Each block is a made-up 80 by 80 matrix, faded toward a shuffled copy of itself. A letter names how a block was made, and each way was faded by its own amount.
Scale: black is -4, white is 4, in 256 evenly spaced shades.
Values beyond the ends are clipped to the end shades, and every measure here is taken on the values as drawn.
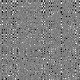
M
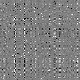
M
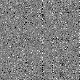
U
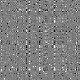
M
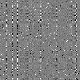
M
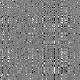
M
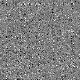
U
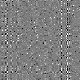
M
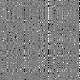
M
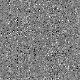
U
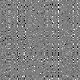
M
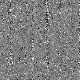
U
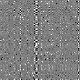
M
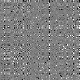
M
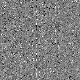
U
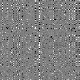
M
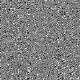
U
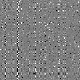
M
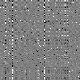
M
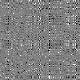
M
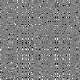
M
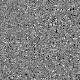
U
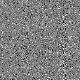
U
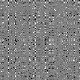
M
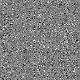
U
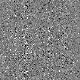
U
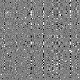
M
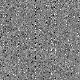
U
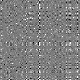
M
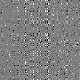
M
